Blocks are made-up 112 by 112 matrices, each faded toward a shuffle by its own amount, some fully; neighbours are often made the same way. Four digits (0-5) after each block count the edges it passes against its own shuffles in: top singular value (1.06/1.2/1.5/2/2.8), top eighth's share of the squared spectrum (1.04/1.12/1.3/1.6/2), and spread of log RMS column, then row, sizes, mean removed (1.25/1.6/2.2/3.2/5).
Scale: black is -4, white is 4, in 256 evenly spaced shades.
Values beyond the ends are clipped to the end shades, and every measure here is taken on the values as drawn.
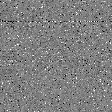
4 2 0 1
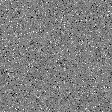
1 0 0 0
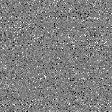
4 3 1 2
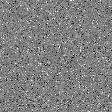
3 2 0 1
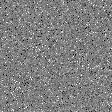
1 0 0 0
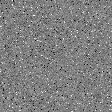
1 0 0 0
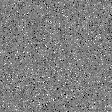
3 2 0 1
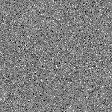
3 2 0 0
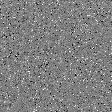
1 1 0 0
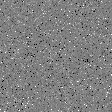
0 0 0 0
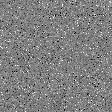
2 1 0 0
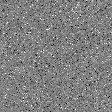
0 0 0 0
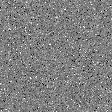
0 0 1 0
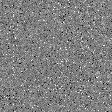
1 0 0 0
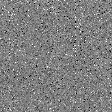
1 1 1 0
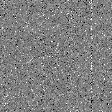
2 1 2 0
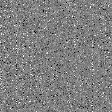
1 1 2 0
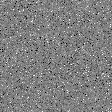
0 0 0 0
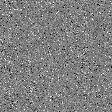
0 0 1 0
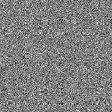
4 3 2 2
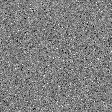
0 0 0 0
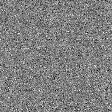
0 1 0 2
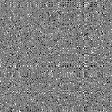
5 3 2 2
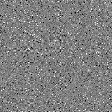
4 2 1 1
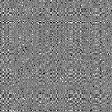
5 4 3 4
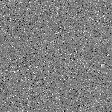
2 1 0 0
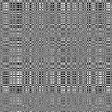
5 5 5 5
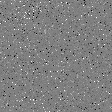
1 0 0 0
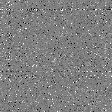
2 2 1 2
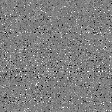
2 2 2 2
